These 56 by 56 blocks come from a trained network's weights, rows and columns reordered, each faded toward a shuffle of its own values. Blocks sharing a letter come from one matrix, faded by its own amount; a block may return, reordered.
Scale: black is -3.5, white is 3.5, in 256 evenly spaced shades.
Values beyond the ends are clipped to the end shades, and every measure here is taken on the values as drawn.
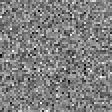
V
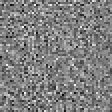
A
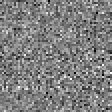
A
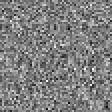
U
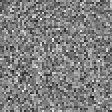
U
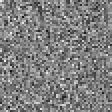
U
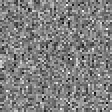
V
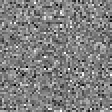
A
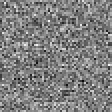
U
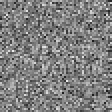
U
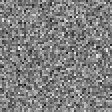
U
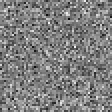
V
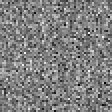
V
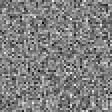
V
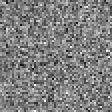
U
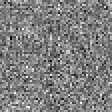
U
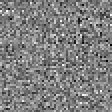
A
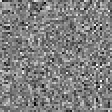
U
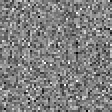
V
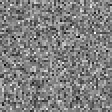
U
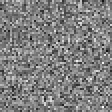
U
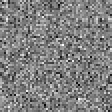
V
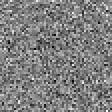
V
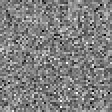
V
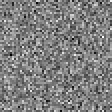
U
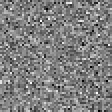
A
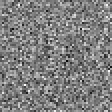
U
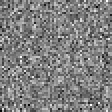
U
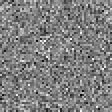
V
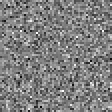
V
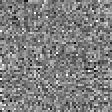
U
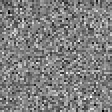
V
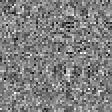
A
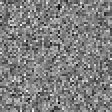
U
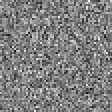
U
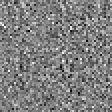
A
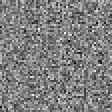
U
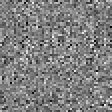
A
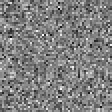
V
